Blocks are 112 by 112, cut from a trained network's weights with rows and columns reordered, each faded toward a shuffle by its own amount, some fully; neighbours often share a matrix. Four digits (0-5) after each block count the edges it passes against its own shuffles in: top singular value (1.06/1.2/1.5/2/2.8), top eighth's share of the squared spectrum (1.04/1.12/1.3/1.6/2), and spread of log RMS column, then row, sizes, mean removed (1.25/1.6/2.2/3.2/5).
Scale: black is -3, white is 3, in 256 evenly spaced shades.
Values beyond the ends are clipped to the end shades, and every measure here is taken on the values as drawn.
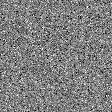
0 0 0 0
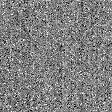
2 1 0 0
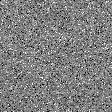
0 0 0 0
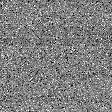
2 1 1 0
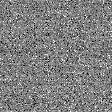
2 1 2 0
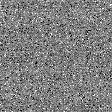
1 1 1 0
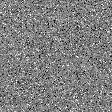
0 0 0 0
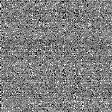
3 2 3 0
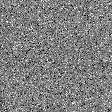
0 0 0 0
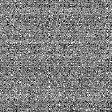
3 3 3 0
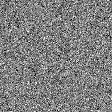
2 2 0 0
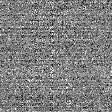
3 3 3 0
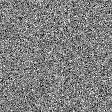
0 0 0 0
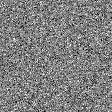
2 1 0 0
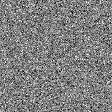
2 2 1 0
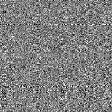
3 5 2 3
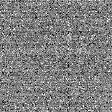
3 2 2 0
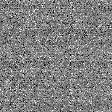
2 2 2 0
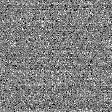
2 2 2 0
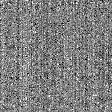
3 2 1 2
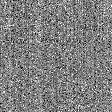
2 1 0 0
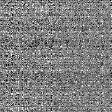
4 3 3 1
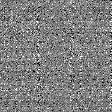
3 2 3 0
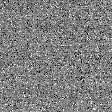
1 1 1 0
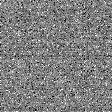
2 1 1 0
